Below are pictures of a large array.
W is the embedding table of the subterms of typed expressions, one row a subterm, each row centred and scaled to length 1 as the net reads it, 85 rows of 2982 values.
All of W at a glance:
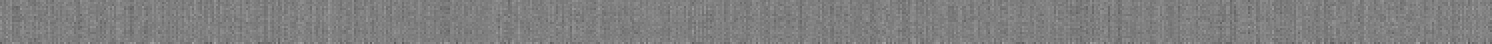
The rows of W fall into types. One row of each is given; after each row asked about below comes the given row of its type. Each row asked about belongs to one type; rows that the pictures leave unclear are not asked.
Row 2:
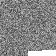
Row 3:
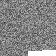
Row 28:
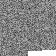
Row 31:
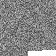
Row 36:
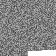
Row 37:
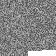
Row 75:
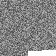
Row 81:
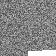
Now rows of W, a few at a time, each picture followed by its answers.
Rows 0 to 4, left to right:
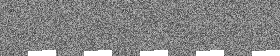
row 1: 37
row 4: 81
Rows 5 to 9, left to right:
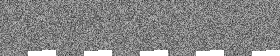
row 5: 28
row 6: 2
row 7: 28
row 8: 37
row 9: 36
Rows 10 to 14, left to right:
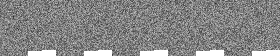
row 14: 31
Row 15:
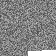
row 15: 81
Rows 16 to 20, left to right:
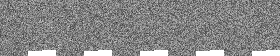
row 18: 3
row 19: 81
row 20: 37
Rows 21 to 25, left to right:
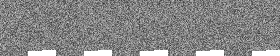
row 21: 31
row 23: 36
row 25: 3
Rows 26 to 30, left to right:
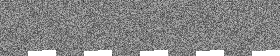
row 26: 31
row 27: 37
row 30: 75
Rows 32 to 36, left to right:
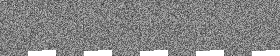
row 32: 75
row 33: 36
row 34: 81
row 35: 81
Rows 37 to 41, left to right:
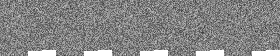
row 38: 81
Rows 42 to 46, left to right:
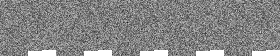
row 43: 31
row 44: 2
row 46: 2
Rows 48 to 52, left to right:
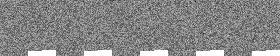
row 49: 75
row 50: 3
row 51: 37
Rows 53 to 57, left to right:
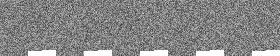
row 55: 81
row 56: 75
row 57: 37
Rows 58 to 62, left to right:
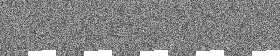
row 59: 3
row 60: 3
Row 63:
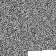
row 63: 36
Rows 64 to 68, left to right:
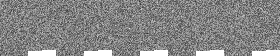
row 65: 36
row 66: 3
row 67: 75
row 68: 37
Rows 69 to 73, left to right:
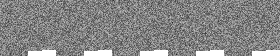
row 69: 3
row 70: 75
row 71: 37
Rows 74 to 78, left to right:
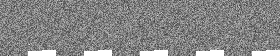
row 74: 36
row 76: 36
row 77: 3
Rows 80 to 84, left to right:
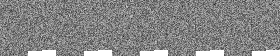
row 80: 36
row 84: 28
